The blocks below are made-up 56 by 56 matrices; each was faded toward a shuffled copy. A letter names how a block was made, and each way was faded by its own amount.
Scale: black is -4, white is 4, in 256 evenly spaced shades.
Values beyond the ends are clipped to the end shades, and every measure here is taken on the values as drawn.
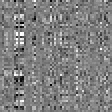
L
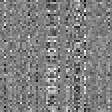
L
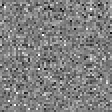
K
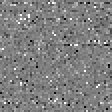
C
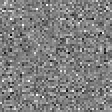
K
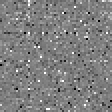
C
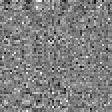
K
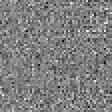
K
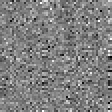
K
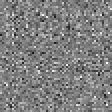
K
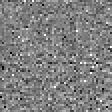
K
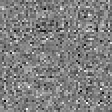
K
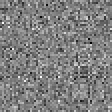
K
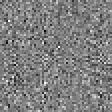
K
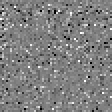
C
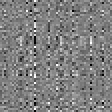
L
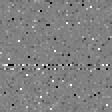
C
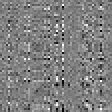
L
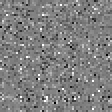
C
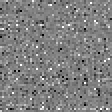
C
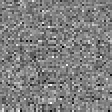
K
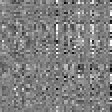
L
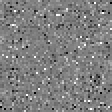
C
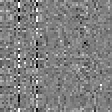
L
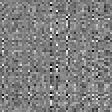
L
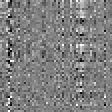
L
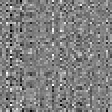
L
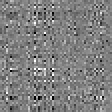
L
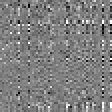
L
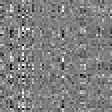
L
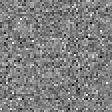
K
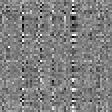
L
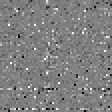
C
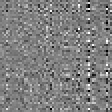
L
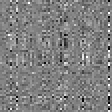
L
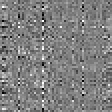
L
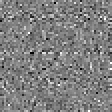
K
